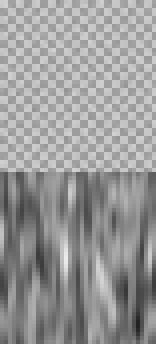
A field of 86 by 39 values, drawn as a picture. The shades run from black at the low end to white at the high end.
It is made of 2 by 1 panels. Panel 1,1: high, checkered. Panel 2,1: middling, streaked downward, strong in contrast.
